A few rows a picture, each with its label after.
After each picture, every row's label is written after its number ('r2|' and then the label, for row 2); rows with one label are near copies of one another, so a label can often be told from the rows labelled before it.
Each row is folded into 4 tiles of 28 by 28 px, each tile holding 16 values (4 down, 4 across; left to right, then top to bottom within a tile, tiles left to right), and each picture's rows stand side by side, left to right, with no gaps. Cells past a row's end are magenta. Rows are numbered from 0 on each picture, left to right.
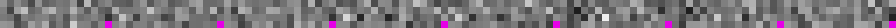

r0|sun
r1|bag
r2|sun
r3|bag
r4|bag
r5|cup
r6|cup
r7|sun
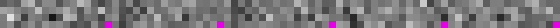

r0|bag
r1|cup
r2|cup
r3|sun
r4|bag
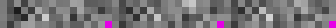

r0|cup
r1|cup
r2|cup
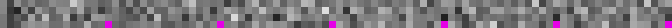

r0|cup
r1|cup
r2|bag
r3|sun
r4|sun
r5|sun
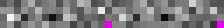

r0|bag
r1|bag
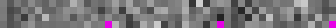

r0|cup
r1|sun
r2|cup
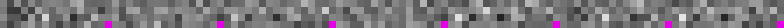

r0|cup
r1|sun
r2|bag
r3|sun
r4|bag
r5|cup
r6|bag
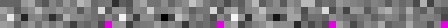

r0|bag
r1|bag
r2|bag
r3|sun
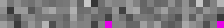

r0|sun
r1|sun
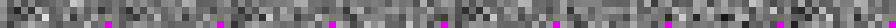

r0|cup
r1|cup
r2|cup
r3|sun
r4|cup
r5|sun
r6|bag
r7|cup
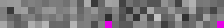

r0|sun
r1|cup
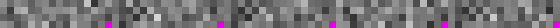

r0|sun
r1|cup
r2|cup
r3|sun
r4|cup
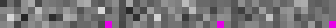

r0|bag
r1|cup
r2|cup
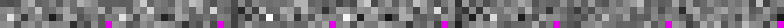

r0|bag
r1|bag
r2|cup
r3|bag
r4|cup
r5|cup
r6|sun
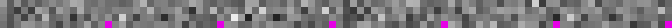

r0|cup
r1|bag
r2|bag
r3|cup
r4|sun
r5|bag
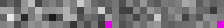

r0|bag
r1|cup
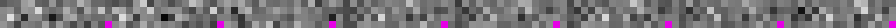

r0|bag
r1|bag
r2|sun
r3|cup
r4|cup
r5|cup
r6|cup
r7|cup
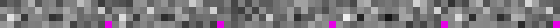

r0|bag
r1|bag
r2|cup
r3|bag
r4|bag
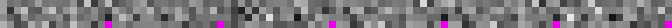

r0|sun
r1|bag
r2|cup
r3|sun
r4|sun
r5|bag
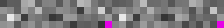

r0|bag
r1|bag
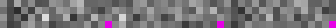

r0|cup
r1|bag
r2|cup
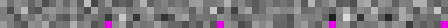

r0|sun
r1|bag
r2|sun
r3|bag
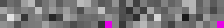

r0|bag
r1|cup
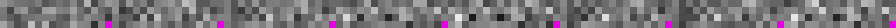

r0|sun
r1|cup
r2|cup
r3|bag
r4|bag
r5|cup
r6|cup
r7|bag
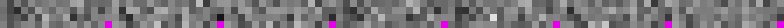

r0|cup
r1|sun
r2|sun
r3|cup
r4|cup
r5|sun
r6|sun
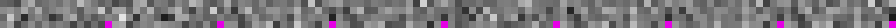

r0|bag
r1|bag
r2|sun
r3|sun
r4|cup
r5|sun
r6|sun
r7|sun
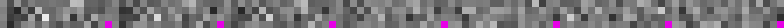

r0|cup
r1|cup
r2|cup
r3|cup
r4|sun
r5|bag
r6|sun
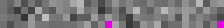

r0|cup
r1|sun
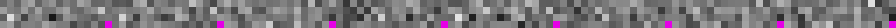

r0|bag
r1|bag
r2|sun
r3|cup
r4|bag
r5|cup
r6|sun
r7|sun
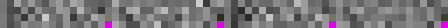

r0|cup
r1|sun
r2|cup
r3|sun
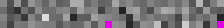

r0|cup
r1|sun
